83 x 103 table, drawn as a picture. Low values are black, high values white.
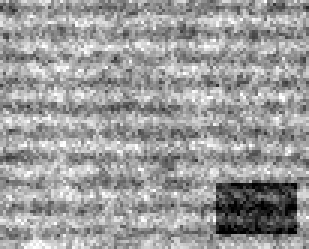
Ninth with the lowest average: bottom right. Average level on the scale: 60%. Mirror symmetry: none. Odd rows or columns: none. Odd patch: lower, in the bottom right. Stripes: horizontal, repeating 10 times.
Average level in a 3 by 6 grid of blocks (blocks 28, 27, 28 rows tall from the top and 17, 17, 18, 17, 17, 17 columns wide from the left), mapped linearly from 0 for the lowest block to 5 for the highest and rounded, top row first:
454444 | 454444 | 554400
